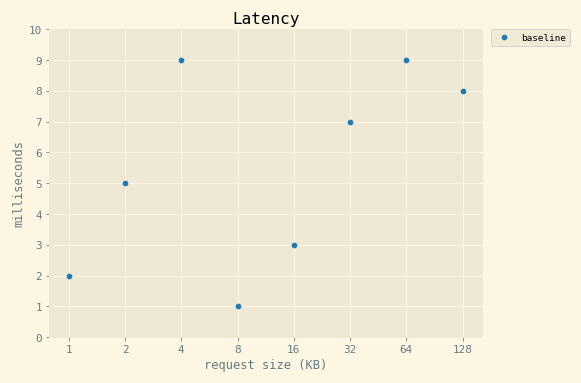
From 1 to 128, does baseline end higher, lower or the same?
higher
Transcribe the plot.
Title: Latency
x-axis: request size (KB), ticks 1 2 4 8 16 32 64 128
y-axis: milliseconds, ticks 0 1 2 3 4 5 6 7 8 9 10
Legend: baseline
Values:
baseline: 2 5 9 1 3 7 9 8
